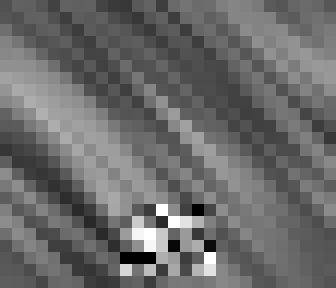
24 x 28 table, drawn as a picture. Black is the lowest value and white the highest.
Roughest part: bottom middle. Slope: none. Calmest part: bottom right. Odd patch: rougher, in the bottom middle. Grain: diagonal, down to the right.
